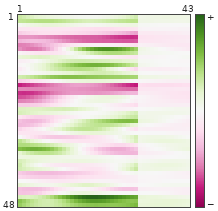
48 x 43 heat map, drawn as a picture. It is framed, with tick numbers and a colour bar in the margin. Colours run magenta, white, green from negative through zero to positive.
The grain runs across in streaks. The top middle is the roughest part. The middle left is the ninth with the lowest average. The right part is calmer, past a seam about 70% of the way across.
